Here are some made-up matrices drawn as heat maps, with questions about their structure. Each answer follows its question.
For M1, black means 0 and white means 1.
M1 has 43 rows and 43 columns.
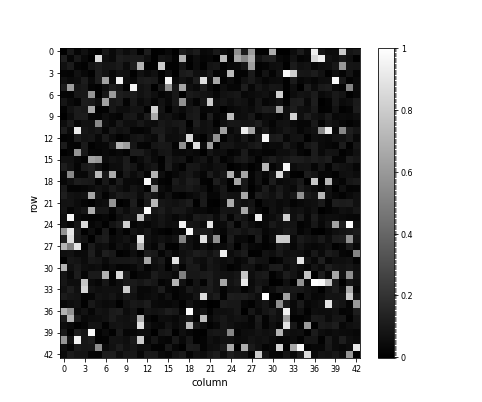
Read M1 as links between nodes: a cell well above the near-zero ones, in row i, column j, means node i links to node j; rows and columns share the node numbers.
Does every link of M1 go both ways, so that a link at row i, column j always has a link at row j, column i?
yes
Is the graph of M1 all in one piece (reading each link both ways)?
yes
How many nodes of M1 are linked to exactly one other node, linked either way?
4
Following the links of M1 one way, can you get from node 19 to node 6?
yes
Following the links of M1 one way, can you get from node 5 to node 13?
yes
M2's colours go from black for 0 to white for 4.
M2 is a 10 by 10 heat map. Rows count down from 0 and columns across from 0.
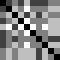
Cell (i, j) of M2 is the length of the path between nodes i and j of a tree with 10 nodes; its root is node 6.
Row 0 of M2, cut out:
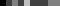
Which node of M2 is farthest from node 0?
4
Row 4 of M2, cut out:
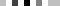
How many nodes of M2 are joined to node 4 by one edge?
1
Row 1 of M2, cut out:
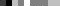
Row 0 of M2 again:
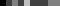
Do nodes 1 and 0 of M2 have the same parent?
no
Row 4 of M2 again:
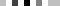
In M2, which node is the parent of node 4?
2
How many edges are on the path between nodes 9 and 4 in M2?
3
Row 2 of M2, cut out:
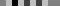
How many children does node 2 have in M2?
1
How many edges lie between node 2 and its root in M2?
1
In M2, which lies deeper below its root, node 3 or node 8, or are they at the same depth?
node 3
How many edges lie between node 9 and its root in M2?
1
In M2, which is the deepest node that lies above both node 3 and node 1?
0
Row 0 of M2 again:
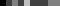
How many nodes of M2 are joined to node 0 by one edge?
5
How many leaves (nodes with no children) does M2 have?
7
